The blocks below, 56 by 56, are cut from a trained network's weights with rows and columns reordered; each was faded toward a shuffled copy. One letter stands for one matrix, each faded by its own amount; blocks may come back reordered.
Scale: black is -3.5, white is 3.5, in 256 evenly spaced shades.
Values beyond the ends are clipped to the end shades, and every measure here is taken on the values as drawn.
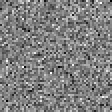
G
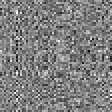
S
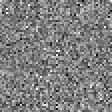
G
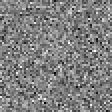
G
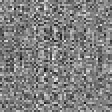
S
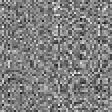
S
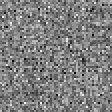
G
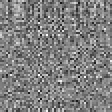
S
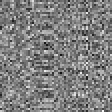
S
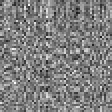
S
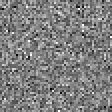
G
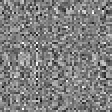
S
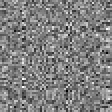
S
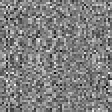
S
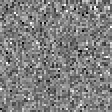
G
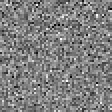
G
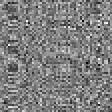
S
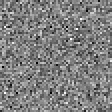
G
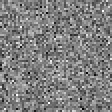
G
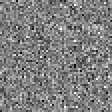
G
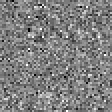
G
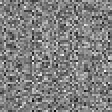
S
